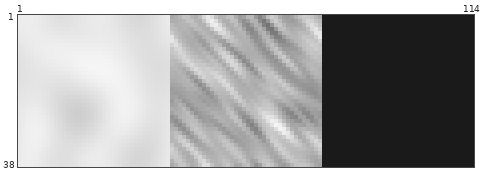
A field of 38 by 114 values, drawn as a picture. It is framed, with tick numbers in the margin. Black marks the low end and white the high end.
The table splits into one row of 3 panels. Panel 1,1: very high, smooth, faint in contrast. Panel 1,2: high, slanting down to the right. Panel 1,3: very low, flat.
